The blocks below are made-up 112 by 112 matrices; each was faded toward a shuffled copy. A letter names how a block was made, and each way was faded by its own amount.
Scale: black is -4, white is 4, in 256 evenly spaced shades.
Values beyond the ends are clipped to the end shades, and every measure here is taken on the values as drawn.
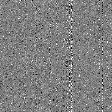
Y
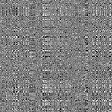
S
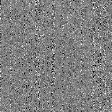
Y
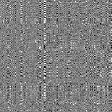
S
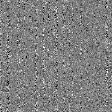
Y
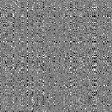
S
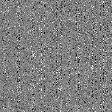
Y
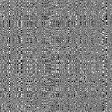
S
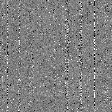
Y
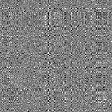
S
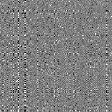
S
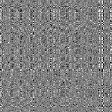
S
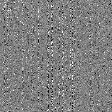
Y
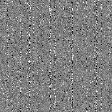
Y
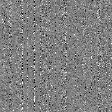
Y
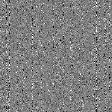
Y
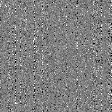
Y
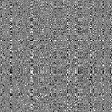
S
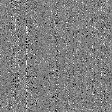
Y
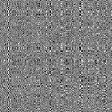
S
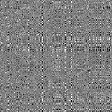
S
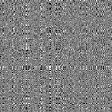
S
